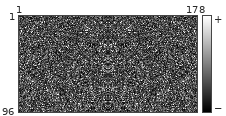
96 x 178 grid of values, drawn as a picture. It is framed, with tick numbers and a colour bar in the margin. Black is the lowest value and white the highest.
Grain: fine. Slope: none. Stripes: none. Odd rows or columns: none. Mirror symmetry: left to right. Average level on the scale: 30%. Seam: none.
